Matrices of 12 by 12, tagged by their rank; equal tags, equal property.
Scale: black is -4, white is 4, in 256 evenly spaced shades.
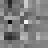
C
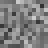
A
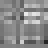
C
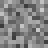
A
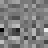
C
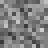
A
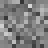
A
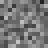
A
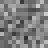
A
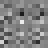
C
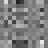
C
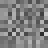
C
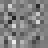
C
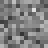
A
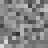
A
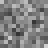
A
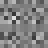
C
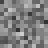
A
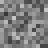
A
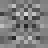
C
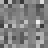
C
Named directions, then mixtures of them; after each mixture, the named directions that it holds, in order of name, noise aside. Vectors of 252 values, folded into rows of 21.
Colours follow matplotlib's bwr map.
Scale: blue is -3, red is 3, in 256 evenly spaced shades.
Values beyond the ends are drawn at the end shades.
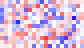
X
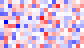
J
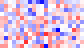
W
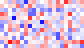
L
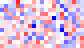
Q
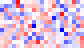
Q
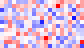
J, L, X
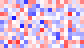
L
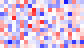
L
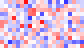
L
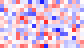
Q, W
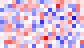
J, L, X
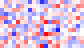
J, W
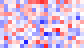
L, W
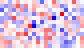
Q, X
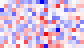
J, W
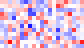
L, W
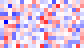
J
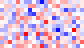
L, Q, W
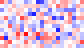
L, W, X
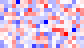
Q, W, X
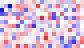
J, Q, X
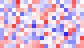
J, Q, X
